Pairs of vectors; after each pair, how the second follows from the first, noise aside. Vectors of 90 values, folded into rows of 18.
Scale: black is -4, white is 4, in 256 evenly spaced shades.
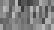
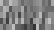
reversed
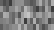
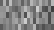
sign-scrambled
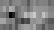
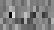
sign-scrambled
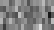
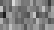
reversed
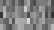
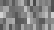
sign-scrambled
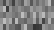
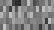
reversed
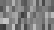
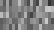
reversed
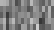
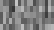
reversed
